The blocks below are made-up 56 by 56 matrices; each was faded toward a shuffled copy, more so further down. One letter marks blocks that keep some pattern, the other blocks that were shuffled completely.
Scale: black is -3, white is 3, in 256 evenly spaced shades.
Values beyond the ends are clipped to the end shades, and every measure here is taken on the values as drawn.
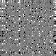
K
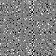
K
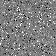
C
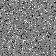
C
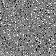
C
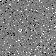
C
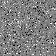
C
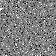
C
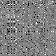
K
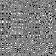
K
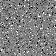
C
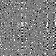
K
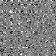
K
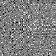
K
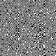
K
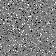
C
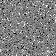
C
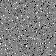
C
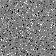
C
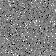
C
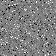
C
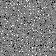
C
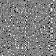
K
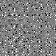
K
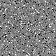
C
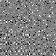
K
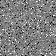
C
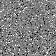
C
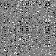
K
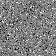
C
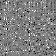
K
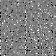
K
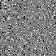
K
